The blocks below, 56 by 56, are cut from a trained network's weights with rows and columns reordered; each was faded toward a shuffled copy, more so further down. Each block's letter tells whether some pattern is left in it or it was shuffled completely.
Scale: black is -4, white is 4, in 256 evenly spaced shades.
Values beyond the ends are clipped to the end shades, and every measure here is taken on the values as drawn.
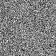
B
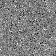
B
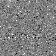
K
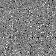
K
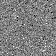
B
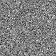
K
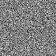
K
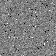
B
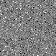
K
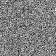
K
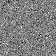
B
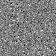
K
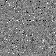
K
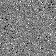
B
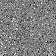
B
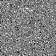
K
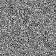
K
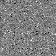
K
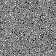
B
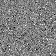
B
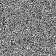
B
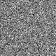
K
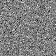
B
